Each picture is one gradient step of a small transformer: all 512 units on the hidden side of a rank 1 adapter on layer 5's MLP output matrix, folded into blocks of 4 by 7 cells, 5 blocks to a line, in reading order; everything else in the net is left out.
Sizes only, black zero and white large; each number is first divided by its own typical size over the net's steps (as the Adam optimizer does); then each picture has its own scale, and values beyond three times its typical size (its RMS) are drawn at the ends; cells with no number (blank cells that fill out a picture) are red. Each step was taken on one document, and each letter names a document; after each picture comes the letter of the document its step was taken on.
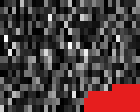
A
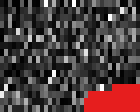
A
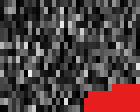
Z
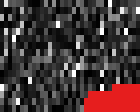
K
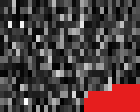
A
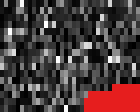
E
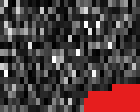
E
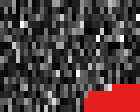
A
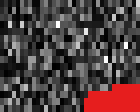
A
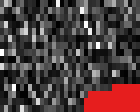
E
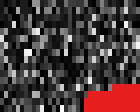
Z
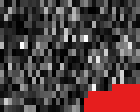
Z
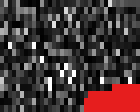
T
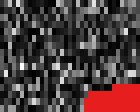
E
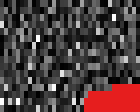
K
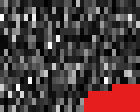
T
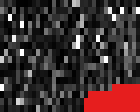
K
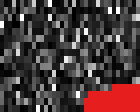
A
